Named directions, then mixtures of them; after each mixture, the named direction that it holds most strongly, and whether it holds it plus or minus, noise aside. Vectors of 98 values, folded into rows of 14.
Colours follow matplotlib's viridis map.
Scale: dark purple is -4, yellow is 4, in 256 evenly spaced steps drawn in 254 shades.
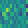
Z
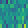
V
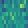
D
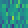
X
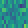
D, minus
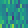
X, minus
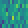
X, plus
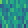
V, minus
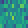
D, plus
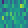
D, plus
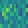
Z, plus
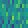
X, plus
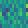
Z, minus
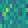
Z, plus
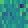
D, minus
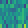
V, plus
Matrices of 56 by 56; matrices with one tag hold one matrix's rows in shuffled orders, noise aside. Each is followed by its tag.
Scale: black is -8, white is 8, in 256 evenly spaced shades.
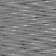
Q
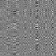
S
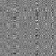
S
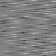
Q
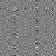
S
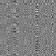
S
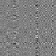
S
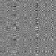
S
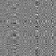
S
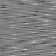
Q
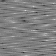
Q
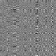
S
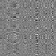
S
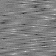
Q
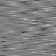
Q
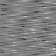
Q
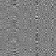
S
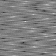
Q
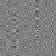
S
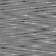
Q
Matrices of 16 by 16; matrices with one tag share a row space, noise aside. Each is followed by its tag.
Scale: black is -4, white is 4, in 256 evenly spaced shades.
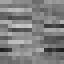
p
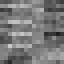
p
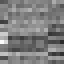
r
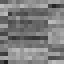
r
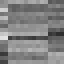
r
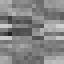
p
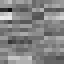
p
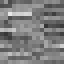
p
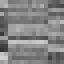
r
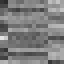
r
